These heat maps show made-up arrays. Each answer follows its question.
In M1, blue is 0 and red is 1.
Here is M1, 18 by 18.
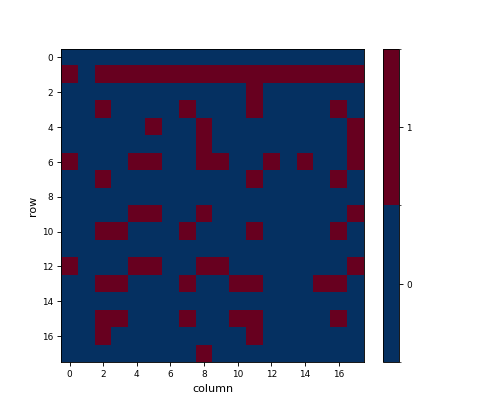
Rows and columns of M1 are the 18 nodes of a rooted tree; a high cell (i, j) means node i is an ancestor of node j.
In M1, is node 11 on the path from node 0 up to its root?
no
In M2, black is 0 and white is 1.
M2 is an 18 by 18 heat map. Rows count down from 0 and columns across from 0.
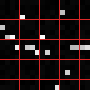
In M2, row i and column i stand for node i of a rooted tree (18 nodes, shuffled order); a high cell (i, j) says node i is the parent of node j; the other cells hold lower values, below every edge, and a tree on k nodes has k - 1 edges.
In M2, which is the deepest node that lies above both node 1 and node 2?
7
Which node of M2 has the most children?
9
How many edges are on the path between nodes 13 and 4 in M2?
4
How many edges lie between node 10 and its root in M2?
0
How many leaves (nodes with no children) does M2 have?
10
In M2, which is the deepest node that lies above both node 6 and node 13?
9
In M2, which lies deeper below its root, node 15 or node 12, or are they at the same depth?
node 12
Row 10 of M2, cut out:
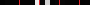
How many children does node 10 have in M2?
2
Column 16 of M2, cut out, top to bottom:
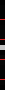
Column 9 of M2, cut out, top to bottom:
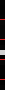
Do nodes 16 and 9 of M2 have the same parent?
no
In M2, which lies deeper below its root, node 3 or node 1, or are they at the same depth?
the same depth
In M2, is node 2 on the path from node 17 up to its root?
no
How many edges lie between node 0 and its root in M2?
3
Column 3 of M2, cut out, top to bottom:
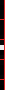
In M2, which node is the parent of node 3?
9
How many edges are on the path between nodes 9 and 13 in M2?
2
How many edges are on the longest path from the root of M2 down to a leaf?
3
